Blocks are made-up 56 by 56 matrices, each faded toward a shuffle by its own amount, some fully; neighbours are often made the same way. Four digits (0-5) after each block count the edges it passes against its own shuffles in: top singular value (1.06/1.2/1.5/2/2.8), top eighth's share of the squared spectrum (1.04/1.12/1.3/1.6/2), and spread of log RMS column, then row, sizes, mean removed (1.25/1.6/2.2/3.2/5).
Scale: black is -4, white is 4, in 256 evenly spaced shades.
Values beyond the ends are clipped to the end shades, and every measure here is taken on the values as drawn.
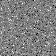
1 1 0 0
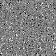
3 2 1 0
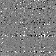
2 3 2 3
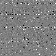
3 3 1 2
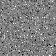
2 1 0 0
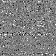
3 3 0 2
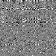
4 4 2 3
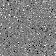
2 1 0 1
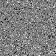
2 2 0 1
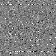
3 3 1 2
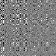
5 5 3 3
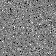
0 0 0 0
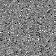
3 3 0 1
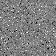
1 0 0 0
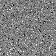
1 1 0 0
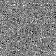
3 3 1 1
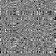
4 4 2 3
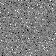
1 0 0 0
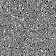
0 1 0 0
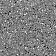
1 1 0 0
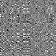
4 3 2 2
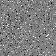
3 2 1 0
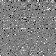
4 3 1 2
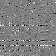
4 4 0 2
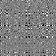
4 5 2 3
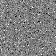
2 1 0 0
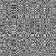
4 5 2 3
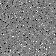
1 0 0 0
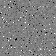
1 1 0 0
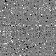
3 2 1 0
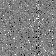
2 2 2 0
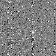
2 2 2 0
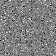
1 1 1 0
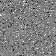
0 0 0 0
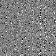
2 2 2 0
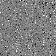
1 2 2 0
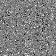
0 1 1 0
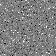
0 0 0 0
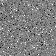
0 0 0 0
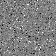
0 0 0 0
